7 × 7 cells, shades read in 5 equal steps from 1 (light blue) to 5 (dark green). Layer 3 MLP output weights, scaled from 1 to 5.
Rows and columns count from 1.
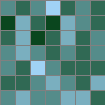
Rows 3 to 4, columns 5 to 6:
2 4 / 3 4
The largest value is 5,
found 3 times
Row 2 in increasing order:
2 2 3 4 4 5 5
